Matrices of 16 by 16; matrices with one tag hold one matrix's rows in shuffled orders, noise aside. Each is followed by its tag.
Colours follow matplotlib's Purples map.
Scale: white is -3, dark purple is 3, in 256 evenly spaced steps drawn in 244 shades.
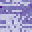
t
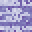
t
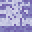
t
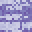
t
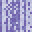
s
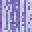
s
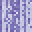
s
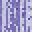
s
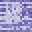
t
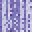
s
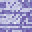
t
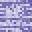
t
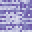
t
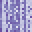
s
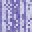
s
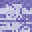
t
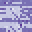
t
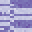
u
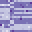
u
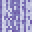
s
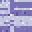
u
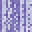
s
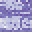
t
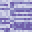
u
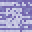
t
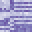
u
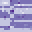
u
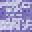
t
